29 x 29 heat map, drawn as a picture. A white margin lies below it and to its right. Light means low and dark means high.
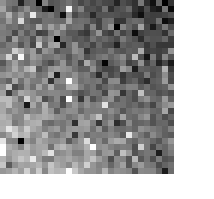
The halves do not mirror each other. The top right is the ninth with the highest average. The bottom left is the ninth with the lowest average. There is an overall slope up to the top right. Fine speckle covers the field. There are no regular stripes. No row or column stands out.
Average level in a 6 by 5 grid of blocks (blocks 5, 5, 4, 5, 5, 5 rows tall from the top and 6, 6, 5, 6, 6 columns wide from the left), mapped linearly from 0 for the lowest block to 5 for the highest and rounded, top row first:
23445 / 23344 / 22344 / 12333 / 11223 / 00123
